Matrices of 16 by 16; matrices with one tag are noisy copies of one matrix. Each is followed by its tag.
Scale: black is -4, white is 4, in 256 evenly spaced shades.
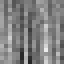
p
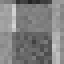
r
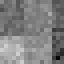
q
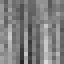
p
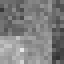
q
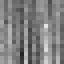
p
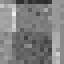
r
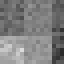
q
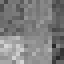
q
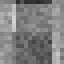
r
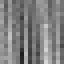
p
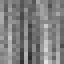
p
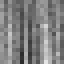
p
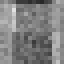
r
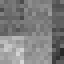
q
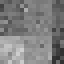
q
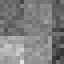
q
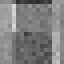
r
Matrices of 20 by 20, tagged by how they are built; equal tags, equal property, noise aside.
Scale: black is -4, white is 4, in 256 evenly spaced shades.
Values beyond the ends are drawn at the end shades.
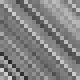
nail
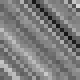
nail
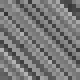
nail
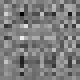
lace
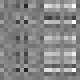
lace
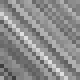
nail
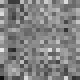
lace
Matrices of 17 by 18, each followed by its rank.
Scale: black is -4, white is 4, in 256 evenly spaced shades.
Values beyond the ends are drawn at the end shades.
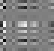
one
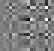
two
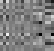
two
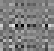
two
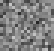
full rank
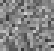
full rank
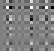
one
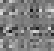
three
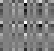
one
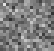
full rank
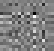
two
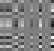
one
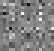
three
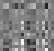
two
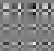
one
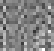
three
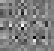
three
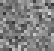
full rank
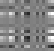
one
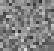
full rank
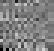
three
